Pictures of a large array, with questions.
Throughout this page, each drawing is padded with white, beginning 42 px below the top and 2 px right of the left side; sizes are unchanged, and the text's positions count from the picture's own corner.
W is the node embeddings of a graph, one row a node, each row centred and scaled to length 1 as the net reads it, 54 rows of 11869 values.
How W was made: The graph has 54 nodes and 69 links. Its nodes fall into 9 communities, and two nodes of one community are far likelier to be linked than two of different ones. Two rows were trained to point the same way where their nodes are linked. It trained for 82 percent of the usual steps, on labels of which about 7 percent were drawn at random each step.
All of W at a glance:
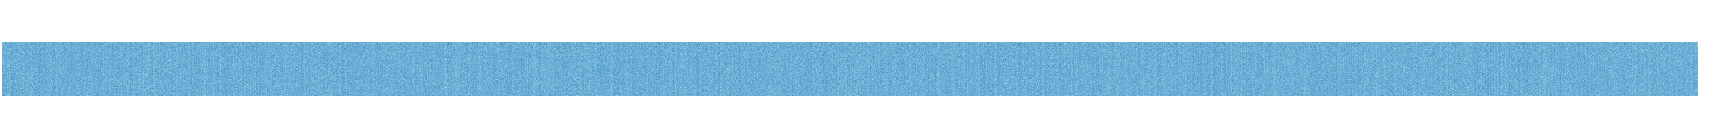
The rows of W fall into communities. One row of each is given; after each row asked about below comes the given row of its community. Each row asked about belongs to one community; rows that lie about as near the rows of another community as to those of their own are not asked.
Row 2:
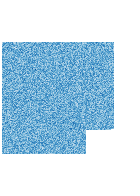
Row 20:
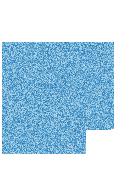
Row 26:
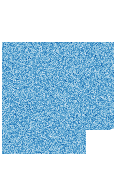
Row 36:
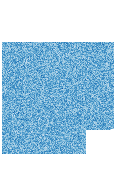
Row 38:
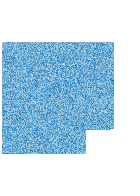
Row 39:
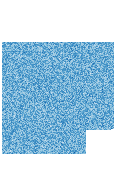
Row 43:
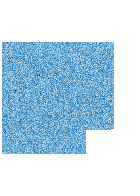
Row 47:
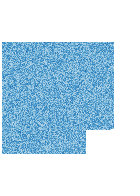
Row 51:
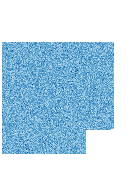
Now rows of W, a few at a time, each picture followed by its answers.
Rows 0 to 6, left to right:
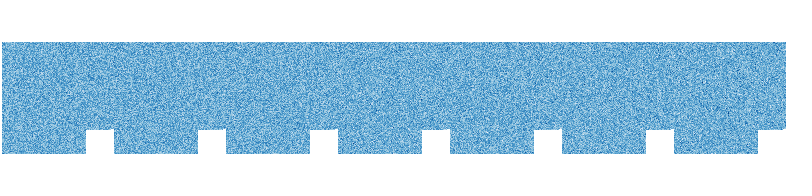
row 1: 2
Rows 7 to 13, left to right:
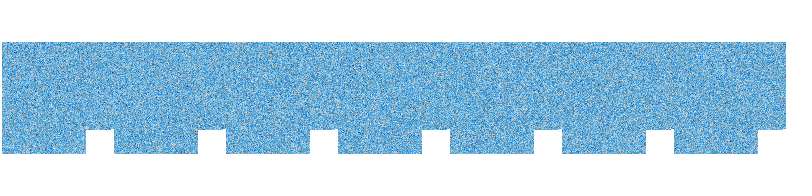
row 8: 47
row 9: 20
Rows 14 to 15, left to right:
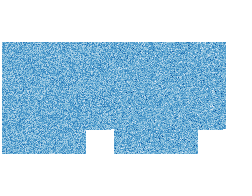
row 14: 43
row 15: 51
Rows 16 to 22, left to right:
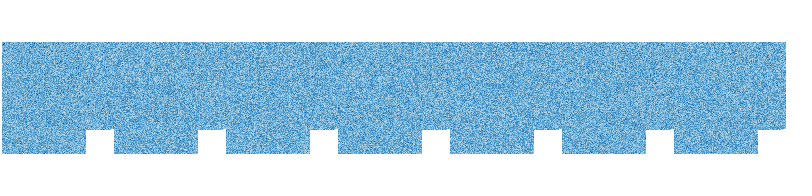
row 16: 36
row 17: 38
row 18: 26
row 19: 38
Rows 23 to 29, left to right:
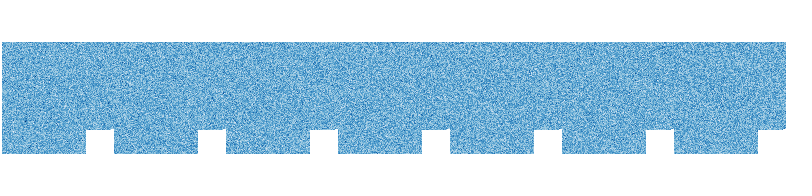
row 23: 36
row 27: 39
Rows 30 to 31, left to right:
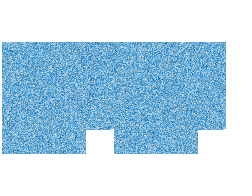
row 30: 26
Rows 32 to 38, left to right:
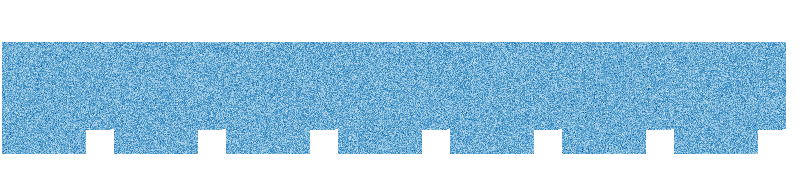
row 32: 51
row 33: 47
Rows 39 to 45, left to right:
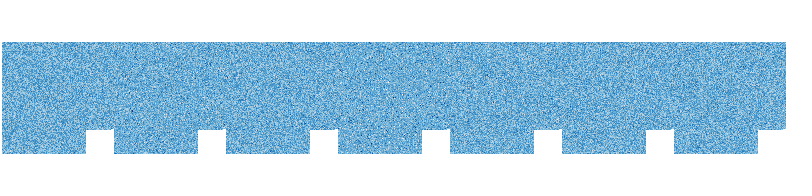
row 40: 38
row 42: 20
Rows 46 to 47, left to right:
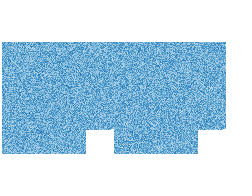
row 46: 51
